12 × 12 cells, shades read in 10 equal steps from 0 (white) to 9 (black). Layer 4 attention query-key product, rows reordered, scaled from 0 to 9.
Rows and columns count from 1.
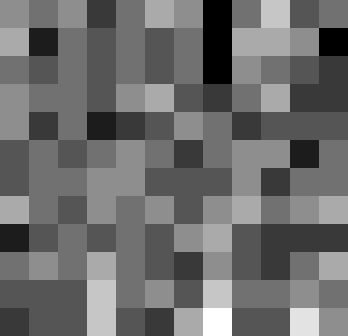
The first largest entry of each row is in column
8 8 8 8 4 11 10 3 1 7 1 1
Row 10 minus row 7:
-1 -1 0 -1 1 0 1 -2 2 0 0 -2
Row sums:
59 66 69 62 71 64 63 52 70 60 56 54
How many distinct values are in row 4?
5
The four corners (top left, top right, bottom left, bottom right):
4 5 7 4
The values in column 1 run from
3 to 8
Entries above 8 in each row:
1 2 1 0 0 0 0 0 0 0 0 0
